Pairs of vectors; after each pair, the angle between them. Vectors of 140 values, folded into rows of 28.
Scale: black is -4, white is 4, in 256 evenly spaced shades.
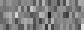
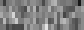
orthogonal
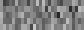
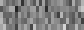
partly aligned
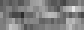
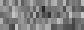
partly opposed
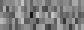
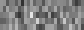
nearly opposite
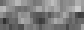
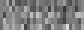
partly opposed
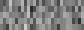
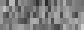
orthogonal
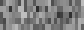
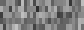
nearly parallel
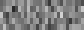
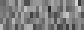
orthogonal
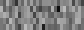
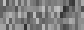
partly opposed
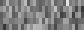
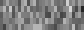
nearly parallel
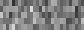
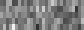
partly aligned
